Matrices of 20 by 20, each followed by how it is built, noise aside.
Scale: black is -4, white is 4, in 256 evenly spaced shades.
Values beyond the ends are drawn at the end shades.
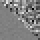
upper triangular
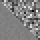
upper triangular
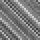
Toeplitz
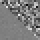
upper triangular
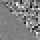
upper triangular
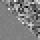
upper triangular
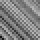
Toeplitz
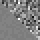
upper triangular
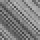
Toeplitz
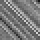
Toeplitz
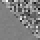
upper triangular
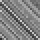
Toeplitz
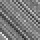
Toeplitz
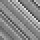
Toeplitz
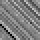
Toeplitz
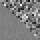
upper triangular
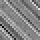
Toeplitz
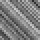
Toeplitz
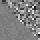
upper triangular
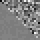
upper triangular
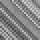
Toeplitz
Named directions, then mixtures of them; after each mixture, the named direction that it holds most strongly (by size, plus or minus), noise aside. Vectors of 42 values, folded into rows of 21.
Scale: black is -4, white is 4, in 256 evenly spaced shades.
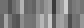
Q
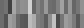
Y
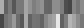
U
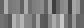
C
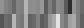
U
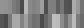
C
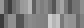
U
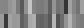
Q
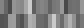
Y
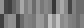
Q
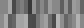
Y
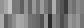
Q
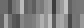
Q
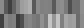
U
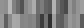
Q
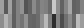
C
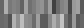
C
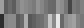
U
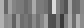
C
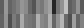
Q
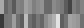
U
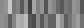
Y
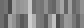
Y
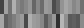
U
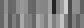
Q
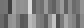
Y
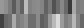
U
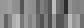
Q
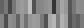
Y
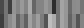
Y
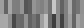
C
